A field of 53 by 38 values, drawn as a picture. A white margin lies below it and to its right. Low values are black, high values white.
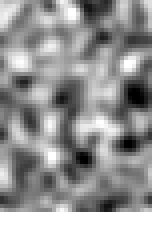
There are no lone odd cells. The ninth with the highest average is the top left. The field is mottled with small blotches. The halves do not mirror each other.
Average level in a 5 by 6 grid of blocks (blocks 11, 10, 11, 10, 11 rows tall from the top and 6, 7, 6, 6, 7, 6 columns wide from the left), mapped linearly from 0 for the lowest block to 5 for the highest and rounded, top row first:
5 3 5 1 2 2
5 4 4 4 4 3
2 3 1 5 3 0
3 4 2 2 4 2
2 2 3 2 1 3
